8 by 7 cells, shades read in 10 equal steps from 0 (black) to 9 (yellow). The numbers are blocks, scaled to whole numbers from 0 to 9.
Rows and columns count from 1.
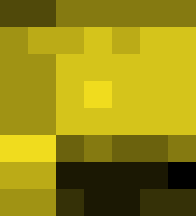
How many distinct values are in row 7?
3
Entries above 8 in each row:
0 0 0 1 0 2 0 0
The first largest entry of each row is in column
3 4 3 4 3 1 1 1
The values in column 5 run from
1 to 8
